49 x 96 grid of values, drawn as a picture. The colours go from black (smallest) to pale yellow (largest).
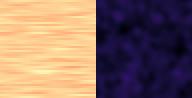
It is made of 1 by 2 panels. Panel 1,1: very high, streaked across, faint in contrast. Panel 1,2: very low, blotchy, faint in contrast.
